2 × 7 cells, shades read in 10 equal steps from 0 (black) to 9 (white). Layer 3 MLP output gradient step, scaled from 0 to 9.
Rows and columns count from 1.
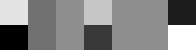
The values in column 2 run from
4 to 4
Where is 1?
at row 1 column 7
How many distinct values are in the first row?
5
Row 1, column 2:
4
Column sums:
8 8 10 9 10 10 10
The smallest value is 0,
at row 2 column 1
